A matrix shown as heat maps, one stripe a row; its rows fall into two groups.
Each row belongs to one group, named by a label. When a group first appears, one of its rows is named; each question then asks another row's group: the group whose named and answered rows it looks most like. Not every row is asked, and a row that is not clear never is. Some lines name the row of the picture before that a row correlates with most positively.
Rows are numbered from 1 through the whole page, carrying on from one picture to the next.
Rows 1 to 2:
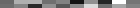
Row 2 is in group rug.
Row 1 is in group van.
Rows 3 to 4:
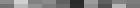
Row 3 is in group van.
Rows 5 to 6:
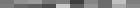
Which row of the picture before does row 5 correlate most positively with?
4
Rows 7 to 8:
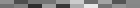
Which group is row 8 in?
rug
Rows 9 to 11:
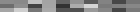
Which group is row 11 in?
van
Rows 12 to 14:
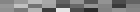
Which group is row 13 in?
van
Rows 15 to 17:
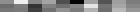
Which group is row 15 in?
van
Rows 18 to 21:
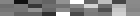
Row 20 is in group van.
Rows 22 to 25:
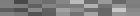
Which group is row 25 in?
rug
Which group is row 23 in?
rug
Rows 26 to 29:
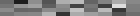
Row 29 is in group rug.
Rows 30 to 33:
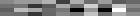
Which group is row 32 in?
van
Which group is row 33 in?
rug
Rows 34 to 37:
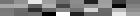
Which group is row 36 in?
rug
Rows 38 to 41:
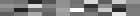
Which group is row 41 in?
van
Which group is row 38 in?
rug
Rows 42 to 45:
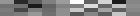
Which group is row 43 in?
rug
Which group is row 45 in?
van
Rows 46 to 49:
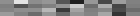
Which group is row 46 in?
van
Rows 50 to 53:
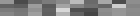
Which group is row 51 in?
van
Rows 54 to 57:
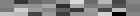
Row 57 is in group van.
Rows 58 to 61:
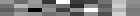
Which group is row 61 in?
van
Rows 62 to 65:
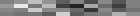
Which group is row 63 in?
van
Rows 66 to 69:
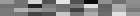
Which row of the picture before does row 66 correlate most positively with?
64
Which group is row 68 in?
van
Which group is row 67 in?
rug
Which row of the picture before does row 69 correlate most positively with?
65
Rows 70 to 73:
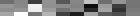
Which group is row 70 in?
rug
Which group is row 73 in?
van
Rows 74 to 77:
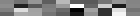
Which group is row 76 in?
van
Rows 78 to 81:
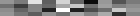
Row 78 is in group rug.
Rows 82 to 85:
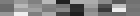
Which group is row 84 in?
van
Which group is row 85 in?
van
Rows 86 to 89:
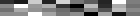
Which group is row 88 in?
van
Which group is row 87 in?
van
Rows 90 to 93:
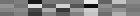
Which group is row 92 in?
rug
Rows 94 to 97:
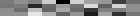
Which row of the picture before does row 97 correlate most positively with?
91
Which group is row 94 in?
rug
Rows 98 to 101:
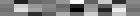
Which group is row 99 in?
van
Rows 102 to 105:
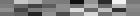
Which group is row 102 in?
van
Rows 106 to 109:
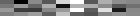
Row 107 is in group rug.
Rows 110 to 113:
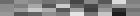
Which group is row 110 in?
van
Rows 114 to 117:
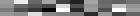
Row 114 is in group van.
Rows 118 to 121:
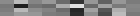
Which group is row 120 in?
van
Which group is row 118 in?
van
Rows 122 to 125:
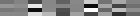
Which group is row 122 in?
rug
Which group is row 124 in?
rug
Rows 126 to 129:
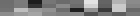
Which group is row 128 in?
van
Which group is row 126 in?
rug
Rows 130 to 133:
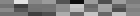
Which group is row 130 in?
van
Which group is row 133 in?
rug
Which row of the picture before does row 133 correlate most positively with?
127
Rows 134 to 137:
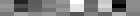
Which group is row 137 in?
van
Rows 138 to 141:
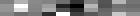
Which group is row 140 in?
van
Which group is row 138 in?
van
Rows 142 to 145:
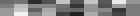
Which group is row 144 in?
van
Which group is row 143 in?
van
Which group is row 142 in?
rug
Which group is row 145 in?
van
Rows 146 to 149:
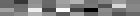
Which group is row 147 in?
van
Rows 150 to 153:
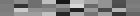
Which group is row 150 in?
rug
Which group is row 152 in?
van
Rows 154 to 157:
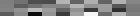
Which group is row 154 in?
rug
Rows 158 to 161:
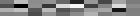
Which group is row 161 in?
rug
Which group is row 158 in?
van
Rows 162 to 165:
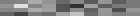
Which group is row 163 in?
van
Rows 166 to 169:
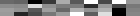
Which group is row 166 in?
rug
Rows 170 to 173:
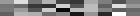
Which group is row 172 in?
rug
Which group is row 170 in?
van
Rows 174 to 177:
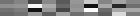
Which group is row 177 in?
van
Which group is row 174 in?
rug
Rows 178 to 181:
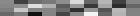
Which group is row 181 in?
rug
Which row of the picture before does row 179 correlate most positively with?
175
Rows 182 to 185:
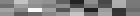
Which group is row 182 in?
van
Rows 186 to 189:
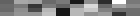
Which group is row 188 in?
rug
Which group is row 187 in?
rug
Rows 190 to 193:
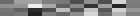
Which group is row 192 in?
rug
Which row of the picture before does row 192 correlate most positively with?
187
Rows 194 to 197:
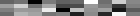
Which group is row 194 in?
rug
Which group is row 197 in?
van
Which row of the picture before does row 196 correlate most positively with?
191
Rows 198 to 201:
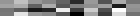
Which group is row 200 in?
rug
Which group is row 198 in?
van
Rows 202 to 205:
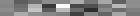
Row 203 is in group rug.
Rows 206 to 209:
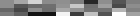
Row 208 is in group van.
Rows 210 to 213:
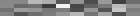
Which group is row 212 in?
van
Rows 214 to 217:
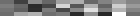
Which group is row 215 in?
rug
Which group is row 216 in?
rug
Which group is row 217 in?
van
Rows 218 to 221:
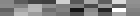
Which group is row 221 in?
van
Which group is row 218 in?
rug
